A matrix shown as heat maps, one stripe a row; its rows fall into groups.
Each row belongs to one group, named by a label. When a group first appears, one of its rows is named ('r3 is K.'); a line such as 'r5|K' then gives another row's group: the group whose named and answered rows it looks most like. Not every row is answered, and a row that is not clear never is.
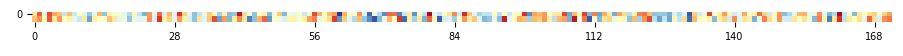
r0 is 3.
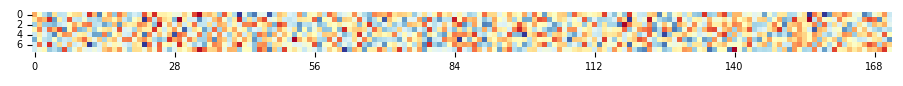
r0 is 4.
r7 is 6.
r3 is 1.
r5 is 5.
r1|3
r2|5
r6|3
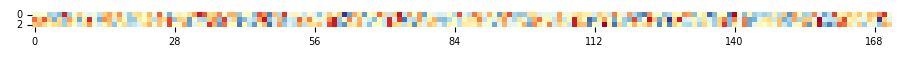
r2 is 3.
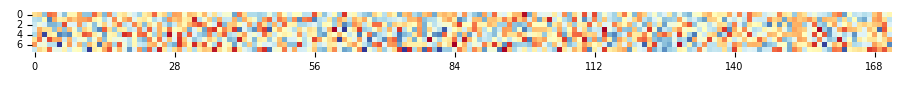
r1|5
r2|6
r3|3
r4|5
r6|4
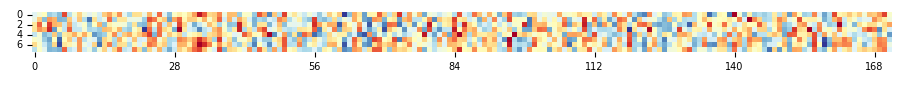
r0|6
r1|4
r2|3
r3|3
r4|5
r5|4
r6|4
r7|6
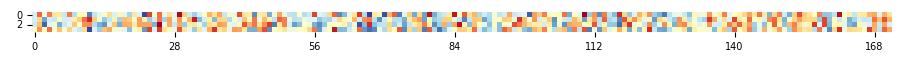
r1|5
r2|5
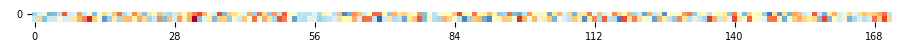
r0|6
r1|5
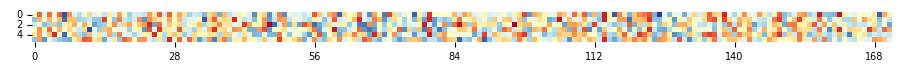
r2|5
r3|3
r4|1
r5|5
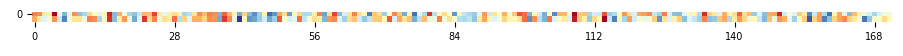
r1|4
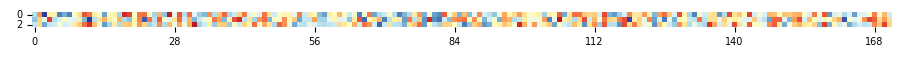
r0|5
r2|5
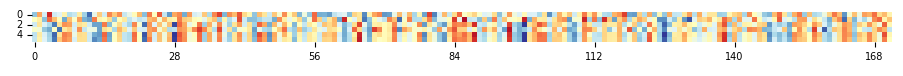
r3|4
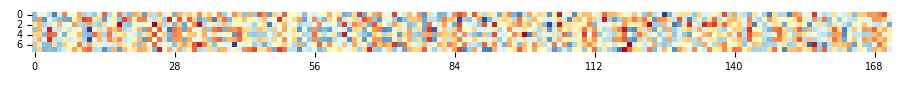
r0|6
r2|1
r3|6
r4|4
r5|6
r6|4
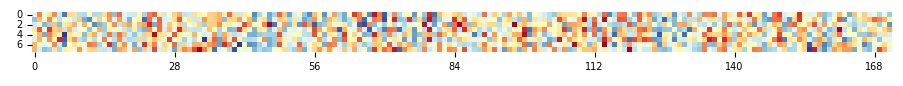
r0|1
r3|3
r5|1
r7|4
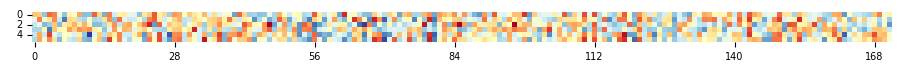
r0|4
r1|1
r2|5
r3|5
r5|6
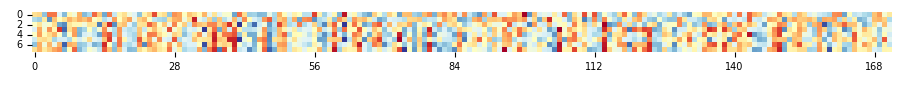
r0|4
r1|5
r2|4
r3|1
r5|6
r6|1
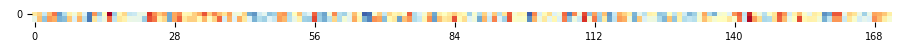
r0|4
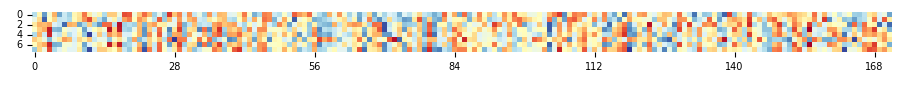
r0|5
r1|5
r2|1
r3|6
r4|6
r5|3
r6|6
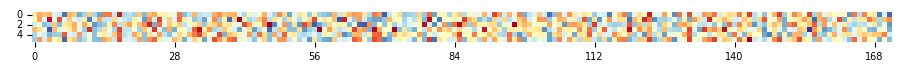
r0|1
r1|3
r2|5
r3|1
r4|6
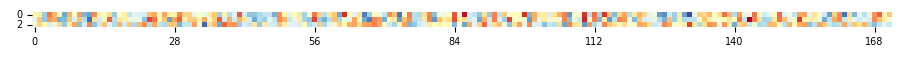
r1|4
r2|1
